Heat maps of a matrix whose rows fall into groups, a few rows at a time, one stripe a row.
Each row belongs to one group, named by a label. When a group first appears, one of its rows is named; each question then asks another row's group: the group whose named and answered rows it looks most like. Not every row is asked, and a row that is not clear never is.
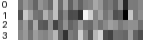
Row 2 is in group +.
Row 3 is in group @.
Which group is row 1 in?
@
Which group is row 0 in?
@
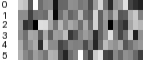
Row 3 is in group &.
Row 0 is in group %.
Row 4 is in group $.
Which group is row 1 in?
+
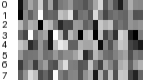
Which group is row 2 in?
$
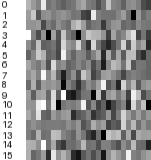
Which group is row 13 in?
$
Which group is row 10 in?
%
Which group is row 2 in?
$
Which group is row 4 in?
%
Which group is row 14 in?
%
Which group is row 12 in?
%
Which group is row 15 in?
$
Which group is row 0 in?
%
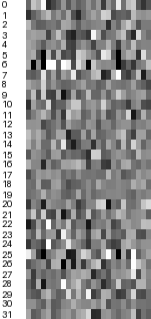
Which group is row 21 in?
+
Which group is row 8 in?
%
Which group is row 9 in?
+
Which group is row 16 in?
$
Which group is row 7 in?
&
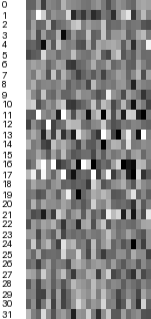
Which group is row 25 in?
%
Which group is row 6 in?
@
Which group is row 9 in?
%
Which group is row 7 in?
&
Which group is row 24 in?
@
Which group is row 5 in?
&
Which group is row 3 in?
+
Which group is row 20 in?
@
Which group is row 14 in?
$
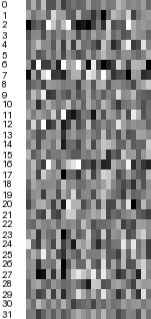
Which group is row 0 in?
+
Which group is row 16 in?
$
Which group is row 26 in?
+
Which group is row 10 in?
@
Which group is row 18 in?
@
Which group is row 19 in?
@
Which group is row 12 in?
+
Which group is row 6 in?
%
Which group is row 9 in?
+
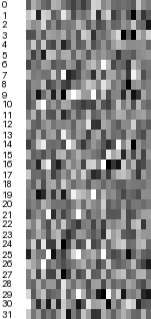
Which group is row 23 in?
$
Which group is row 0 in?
@
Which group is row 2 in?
%
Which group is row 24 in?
+
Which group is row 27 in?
+
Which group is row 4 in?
+
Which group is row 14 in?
&
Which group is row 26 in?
%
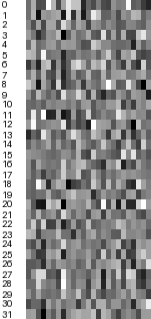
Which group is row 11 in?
+
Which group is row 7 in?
+
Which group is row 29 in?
%
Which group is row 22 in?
+
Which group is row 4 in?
@
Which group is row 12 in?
@
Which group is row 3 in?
+
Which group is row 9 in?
%
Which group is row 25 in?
+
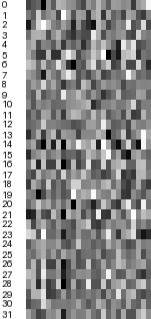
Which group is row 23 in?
%
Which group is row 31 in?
+
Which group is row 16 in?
+
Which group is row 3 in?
@
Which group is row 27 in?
%
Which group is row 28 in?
+
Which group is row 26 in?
+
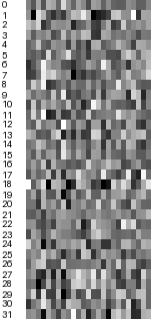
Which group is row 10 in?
@
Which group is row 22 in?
%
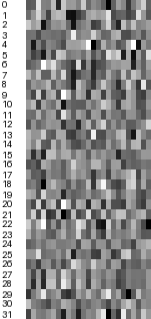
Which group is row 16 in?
&
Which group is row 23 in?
%
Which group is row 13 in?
@
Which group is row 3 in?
&
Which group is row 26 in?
&
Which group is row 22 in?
%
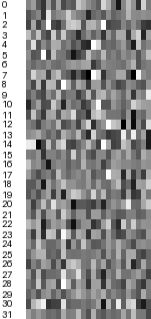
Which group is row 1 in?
$
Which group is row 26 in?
&
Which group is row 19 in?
&
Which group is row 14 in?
@
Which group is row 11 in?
@
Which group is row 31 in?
%
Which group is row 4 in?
@
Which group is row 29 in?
&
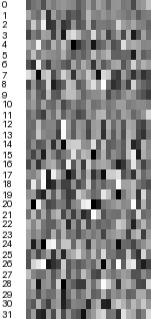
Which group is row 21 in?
@
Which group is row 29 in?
+
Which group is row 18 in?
+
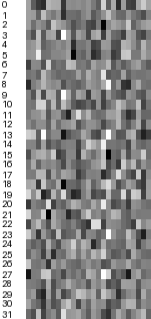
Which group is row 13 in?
%
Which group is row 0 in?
+
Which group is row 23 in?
%
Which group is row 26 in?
$
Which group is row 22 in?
@
